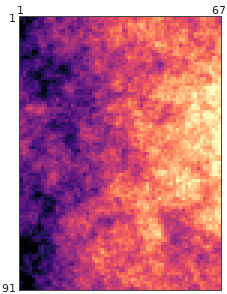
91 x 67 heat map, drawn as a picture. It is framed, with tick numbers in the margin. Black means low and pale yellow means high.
There are no regular stripes. No single row or column stands out from its neighbours. The middle right is the ninth with the highest average. Values rise toward the right.
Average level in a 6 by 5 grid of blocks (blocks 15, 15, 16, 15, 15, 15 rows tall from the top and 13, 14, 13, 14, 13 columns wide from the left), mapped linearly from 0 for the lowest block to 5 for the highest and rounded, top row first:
1 2 3 4 4
0 1 3 4 5
1 1 3 4 5
1 1 3 4 5
0 2 3 4 4
0 2 3 3 3
